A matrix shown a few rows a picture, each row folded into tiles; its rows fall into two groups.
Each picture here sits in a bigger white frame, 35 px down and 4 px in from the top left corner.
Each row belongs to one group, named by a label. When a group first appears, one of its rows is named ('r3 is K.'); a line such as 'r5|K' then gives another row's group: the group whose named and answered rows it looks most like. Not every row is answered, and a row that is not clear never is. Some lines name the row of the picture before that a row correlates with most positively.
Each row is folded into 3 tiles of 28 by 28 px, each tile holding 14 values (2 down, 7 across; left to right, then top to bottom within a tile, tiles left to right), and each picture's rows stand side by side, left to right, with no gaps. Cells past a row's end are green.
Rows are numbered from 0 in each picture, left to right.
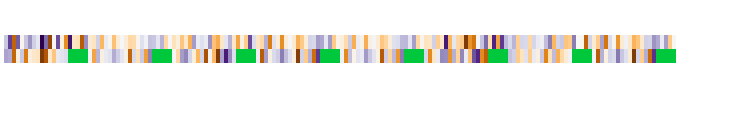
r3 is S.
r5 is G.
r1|S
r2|G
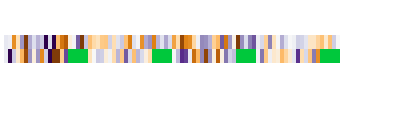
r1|G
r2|G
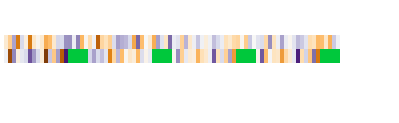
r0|S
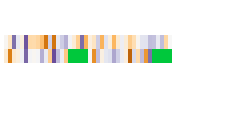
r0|G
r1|S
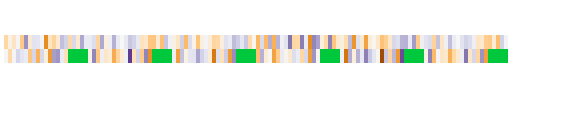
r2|S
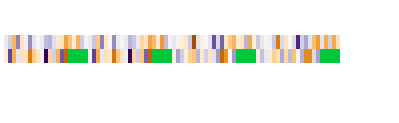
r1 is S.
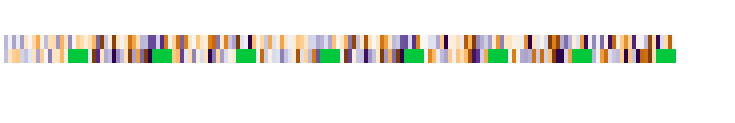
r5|G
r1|S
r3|S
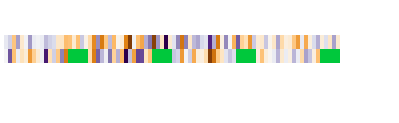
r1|G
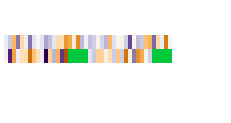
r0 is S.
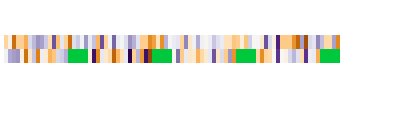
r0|G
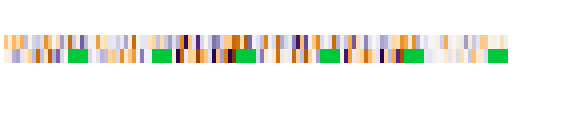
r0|G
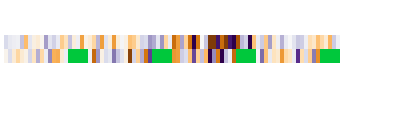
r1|S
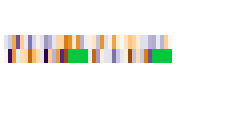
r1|S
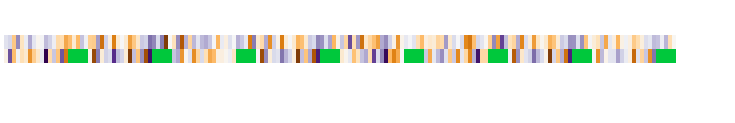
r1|S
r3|S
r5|G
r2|G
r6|S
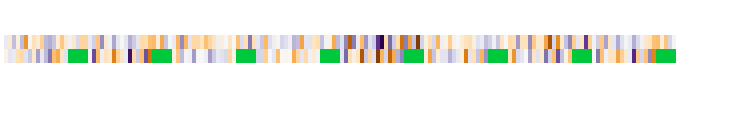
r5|S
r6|G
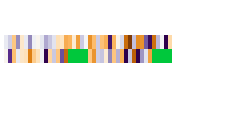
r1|G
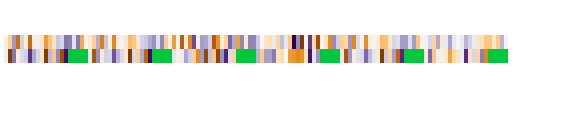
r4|S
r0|S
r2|G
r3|G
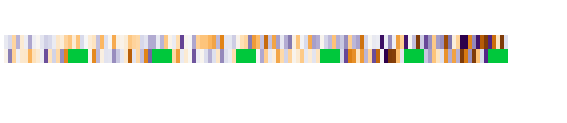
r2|G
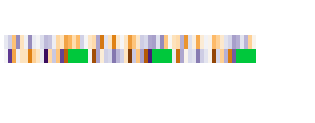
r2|S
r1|S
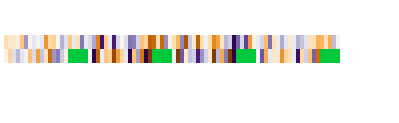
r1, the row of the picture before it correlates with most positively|0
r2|S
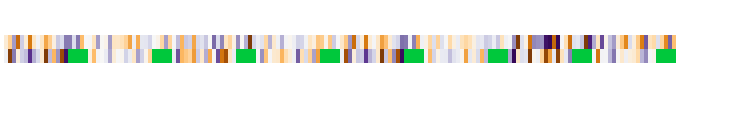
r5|S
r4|S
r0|S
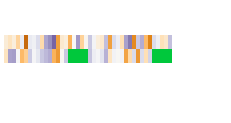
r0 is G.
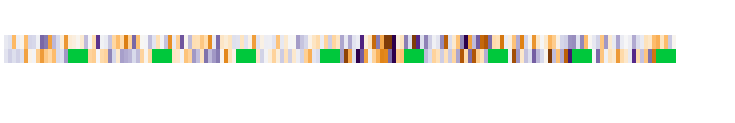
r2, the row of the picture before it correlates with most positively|0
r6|S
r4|G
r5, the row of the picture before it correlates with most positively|1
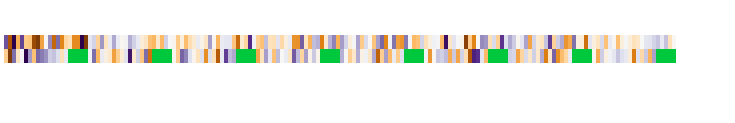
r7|S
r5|G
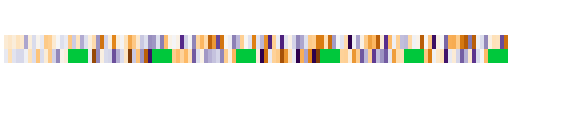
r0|G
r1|S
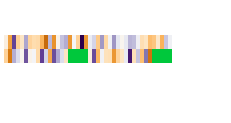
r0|G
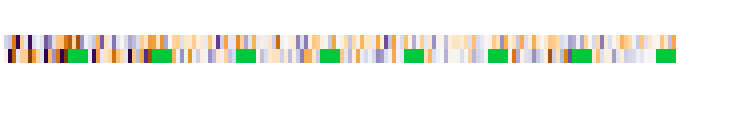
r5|G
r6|S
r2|G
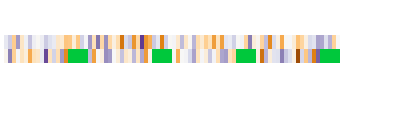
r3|S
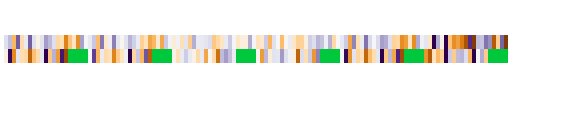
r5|G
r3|S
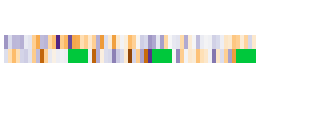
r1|S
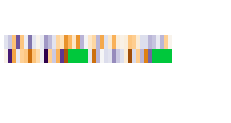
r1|S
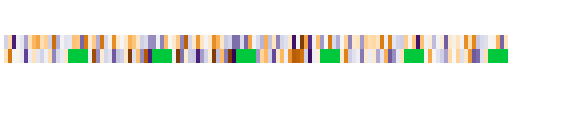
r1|S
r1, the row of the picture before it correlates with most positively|1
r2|S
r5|G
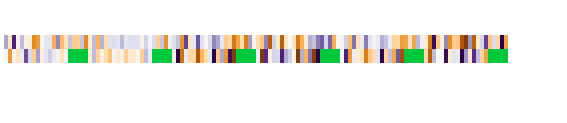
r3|S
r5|G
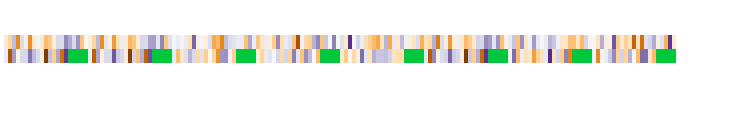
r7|G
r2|G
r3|G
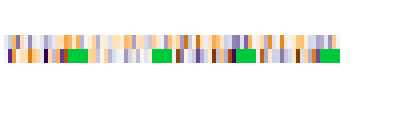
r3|S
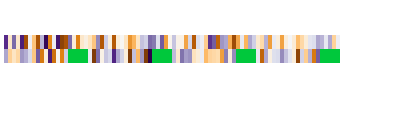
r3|S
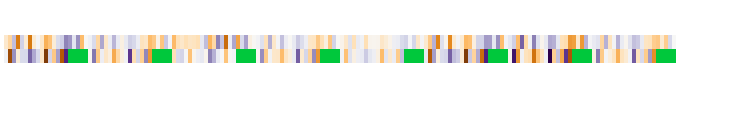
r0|S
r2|G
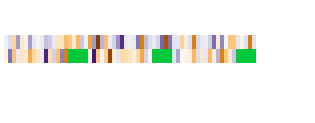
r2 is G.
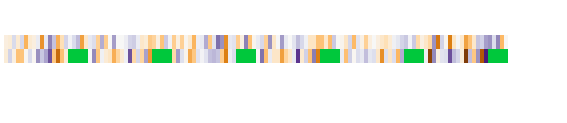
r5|S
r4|S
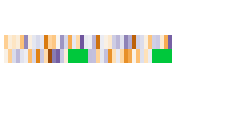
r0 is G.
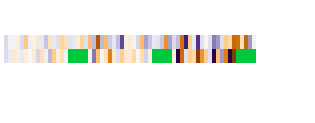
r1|G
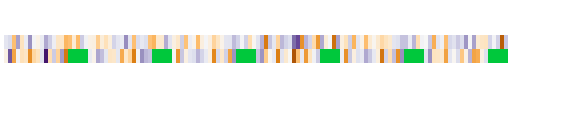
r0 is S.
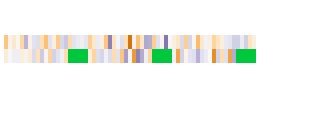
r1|G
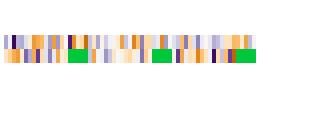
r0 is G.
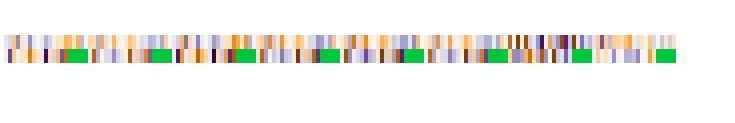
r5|S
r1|S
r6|G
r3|S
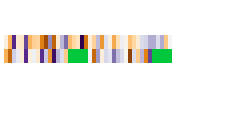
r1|S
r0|G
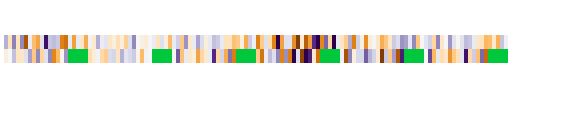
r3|G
